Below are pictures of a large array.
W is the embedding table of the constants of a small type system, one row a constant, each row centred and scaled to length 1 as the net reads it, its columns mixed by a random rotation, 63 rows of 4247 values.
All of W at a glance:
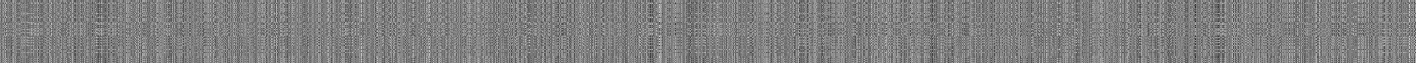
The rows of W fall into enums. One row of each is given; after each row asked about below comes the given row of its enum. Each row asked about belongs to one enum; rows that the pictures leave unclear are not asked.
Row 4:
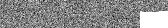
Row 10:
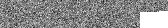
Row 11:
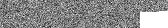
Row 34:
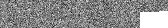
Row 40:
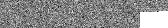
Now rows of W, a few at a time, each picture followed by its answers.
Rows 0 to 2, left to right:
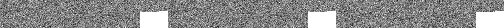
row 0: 11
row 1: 11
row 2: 10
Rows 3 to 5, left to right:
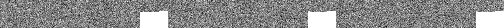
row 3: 34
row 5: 11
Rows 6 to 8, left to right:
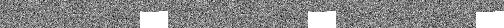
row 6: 4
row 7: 4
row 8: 10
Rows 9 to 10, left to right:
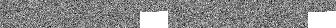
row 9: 11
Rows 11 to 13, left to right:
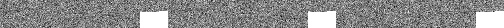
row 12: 4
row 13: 40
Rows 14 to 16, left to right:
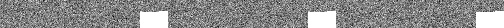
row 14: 4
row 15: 11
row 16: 10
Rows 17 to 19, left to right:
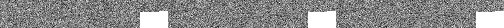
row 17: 34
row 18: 11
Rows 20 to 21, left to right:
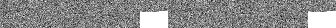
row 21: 4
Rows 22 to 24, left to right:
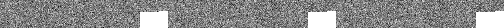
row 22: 40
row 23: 34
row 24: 34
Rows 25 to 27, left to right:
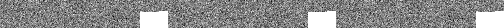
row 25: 4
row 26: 10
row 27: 4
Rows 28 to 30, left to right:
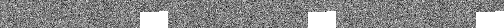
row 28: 34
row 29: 40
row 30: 34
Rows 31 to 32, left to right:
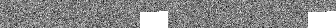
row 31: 10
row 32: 40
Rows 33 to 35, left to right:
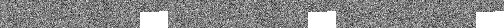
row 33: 34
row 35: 10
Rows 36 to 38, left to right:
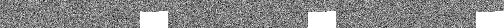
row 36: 4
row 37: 40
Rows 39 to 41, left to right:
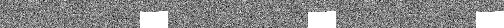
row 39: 4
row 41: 4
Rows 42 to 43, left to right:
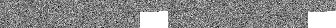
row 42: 40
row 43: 11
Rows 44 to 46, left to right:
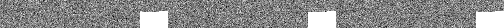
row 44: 4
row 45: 40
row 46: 11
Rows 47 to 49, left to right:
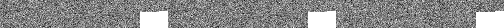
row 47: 11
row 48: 11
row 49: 34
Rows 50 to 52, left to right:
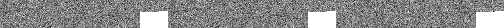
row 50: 11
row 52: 40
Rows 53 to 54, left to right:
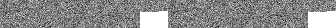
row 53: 11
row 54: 11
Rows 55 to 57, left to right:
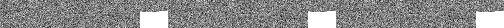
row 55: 11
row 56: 4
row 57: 4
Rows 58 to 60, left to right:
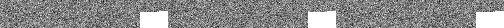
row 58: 10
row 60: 10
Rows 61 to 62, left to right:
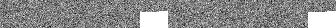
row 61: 11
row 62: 10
